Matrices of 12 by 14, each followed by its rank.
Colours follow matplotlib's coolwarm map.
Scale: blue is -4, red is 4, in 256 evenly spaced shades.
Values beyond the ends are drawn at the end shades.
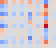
two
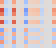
one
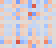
two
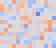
full rank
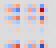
one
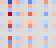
one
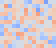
full rank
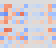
two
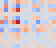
two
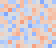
full rank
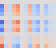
one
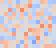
full rank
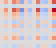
one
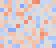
full rank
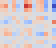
two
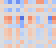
two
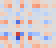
two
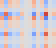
one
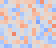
full rank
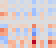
two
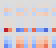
one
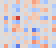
two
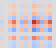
one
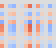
one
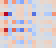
two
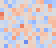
full rank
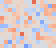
full rank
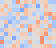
full rank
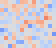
full rank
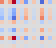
one
